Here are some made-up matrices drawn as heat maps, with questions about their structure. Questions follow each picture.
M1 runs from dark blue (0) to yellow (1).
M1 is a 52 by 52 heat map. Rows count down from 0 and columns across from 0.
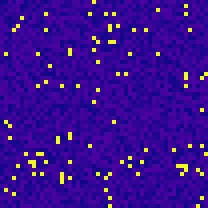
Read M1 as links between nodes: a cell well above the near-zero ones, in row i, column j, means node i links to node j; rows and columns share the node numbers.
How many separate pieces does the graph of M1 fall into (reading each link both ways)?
1
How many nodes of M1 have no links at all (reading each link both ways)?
0
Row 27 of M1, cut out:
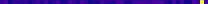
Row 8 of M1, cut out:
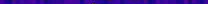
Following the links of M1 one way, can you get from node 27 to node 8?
no
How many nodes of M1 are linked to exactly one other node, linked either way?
6
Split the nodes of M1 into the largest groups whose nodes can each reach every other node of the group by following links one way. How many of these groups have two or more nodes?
0
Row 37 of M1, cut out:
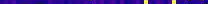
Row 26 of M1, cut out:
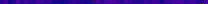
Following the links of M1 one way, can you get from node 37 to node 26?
yes
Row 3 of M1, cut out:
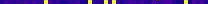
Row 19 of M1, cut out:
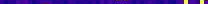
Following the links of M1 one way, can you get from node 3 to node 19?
no
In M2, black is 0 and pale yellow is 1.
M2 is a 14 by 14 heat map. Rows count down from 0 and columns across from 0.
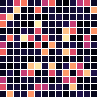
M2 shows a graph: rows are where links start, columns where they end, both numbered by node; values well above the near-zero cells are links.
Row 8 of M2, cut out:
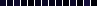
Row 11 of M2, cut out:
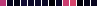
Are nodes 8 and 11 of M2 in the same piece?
no
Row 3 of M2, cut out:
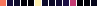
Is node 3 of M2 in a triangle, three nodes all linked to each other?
no
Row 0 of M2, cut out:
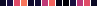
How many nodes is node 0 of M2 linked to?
6
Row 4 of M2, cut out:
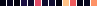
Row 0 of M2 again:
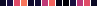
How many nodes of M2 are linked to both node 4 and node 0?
0
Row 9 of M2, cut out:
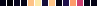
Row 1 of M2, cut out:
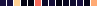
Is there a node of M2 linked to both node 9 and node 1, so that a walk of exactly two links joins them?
yes
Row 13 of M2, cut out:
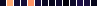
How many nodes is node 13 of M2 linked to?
2
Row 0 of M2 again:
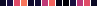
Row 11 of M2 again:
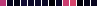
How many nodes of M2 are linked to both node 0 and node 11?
0
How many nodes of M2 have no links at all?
1
